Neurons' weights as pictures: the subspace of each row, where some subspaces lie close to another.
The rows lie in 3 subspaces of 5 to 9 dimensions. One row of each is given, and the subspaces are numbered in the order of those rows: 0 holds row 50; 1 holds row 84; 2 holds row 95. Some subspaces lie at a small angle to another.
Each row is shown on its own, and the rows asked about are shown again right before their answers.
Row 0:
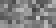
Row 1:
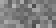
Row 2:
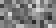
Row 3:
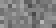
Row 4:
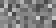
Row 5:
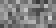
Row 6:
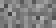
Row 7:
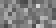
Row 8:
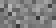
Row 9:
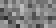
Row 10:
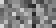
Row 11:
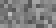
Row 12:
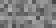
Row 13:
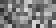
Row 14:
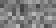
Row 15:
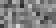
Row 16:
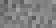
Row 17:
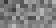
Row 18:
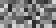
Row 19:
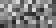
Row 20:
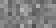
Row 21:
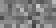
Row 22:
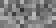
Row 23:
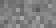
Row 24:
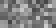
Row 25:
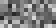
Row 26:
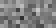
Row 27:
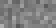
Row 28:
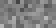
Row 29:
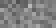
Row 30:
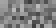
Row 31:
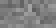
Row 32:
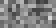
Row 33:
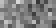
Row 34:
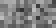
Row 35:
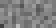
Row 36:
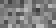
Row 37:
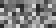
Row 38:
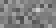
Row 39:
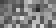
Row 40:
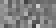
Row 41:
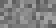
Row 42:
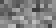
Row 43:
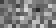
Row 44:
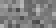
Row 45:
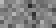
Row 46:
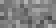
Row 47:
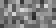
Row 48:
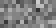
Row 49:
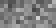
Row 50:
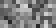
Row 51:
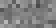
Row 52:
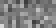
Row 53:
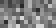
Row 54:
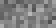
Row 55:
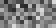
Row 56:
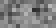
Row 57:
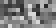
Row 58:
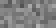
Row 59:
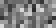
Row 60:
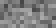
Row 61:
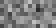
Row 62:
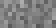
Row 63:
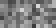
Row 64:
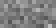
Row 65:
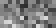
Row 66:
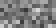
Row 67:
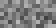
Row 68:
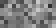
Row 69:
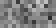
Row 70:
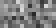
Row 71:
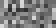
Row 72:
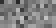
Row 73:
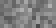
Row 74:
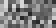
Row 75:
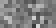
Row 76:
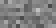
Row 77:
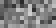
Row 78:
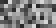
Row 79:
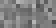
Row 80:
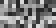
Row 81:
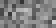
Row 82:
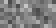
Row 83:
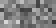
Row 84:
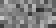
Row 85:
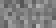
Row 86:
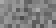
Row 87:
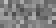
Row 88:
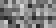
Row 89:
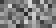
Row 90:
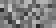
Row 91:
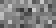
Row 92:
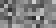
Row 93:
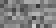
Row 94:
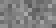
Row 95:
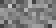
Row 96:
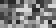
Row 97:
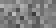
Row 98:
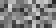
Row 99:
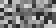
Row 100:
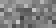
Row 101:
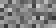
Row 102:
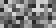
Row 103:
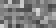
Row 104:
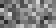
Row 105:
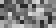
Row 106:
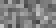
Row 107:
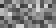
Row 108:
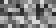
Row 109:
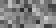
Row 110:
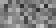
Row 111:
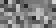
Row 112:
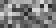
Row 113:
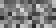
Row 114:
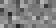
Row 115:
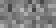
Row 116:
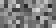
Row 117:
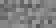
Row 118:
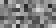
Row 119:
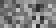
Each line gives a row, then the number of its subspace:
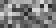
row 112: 2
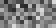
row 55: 0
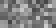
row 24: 0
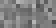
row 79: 2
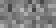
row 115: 1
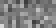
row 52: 2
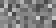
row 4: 0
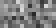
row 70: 1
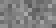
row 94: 2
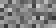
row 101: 1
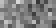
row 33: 2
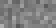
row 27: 1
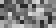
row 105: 2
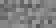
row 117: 2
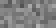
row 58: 1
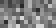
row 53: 0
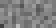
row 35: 1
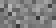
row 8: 0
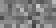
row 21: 0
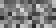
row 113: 0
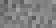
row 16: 1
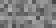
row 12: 0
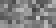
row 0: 0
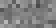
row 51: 2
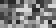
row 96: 0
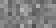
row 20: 1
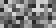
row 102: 2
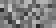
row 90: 1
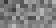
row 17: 0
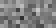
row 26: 1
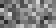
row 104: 2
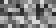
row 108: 1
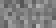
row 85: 0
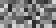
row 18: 0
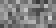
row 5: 2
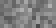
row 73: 1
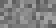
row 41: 1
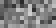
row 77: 1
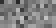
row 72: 2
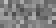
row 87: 1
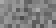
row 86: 0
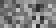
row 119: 0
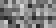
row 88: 0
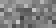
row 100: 2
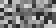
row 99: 1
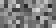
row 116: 0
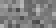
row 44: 1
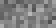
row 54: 1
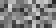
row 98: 0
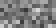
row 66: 2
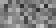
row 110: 2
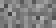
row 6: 0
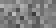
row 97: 1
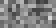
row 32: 2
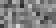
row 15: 1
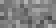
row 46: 2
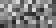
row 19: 1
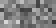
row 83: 2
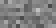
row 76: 0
